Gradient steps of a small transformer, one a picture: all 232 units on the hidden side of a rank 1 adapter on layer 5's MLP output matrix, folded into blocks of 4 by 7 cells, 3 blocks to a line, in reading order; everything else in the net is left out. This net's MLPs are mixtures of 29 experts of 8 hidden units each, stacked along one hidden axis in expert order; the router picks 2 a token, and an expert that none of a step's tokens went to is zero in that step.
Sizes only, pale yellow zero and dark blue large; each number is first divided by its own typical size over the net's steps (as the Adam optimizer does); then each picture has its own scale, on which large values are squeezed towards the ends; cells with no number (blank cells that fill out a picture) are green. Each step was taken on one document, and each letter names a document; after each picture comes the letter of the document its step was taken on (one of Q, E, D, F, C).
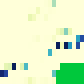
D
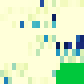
D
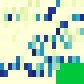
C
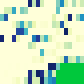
C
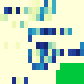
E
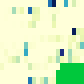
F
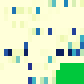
F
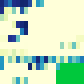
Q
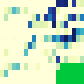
C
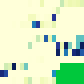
D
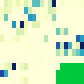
D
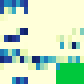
Q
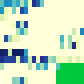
Q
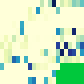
F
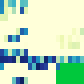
Q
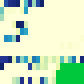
Q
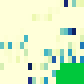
F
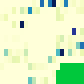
F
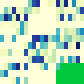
C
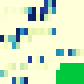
E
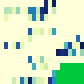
E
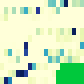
F
